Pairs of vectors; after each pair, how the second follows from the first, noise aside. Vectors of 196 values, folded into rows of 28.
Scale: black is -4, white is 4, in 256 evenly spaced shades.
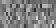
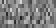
reversed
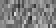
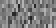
sign-scrambled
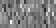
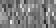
copied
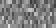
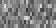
wrapped around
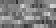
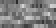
copied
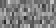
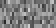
copied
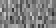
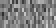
reversed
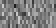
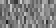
wrapped around
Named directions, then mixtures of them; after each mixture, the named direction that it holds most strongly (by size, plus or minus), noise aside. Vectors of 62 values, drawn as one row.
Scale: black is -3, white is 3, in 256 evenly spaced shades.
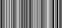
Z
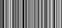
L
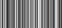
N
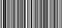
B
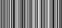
Z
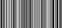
Z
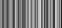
N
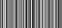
B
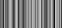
L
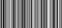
B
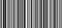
B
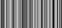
Z
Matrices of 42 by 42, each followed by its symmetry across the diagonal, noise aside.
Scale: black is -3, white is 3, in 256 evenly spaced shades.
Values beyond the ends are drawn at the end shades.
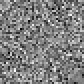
symmetric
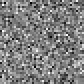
antisymmetric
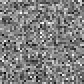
neither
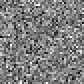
neither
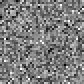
symmetric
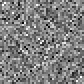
symmetric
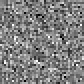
antisymmetric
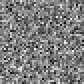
neither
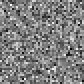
antisymmetric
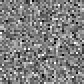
antisymmetric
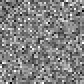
symmetric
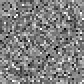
symmetric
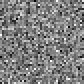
antisymmetric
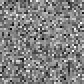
neither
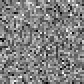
neither
